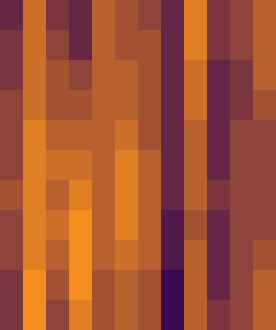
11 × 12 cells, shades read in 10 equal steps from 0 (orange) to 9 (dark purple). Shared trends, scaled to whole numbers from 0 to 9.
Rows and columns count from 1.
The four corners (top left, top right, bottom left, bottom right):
7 3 6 3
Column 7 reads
5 4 4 4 4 3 3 3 3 4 4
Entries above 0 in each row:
12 12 12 12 12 12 12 11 11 10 11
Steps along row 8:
down up down up down up up down up down same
